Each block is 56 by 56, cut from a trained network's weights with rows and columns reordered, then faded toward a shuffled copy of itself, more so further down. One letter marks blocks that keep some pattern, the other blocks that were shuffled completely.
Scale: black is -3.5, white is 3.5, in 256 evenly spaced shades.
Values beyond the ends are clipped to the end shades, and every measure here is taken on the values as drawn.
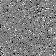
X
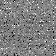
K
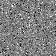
X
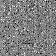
K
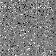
K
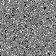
X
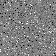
X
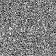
K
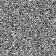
K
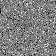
X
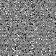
K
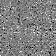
K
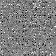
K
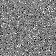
X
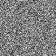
K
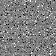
K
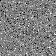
X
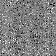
K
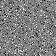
X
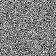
K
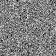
X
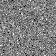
X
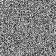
K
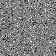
X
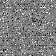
K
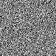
K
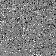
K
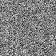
K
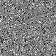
X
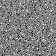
X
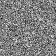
X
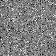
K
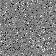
X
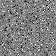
X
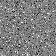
X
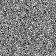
X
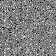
K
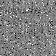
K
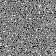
X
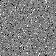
X
